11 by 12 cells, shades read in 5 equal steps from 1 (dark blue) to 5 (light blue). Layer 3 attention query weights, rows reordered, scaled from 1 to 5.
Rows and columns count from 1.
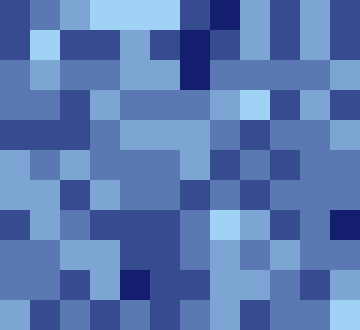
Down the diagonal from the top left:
2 5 3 4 4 3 2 5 3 3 3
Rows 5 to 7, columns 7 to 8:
4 3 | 4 2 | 2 3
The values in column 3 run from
2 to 4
